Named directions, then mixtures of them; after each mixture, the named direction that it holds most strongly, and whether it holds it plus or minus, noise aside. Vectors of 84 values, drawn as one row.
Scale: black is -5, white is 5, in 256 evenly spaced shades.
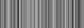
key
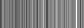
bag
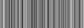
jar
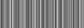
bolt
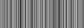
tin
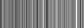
bag, plus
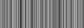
tin, plus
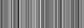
bolt, plus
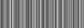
bolt, plus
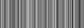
key, plus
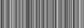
bolt, plus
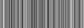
jar, plus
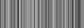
key, plus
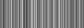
jar, minus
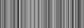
key, plus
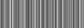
bolt, plus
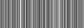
tin, minus
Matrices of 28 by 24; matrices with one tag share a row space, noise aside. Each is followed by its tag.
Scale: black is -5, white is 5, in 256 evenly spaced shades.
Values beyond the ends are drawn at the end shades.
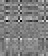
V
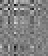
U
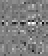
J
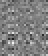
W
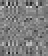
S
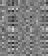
W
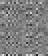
S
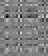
V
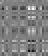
J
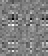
W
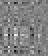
U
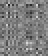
S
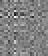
U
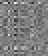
U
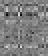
V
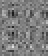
W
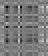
V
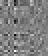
U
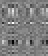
W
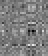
J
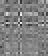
V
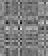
V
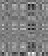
J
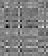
V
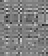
V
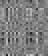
S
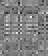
V
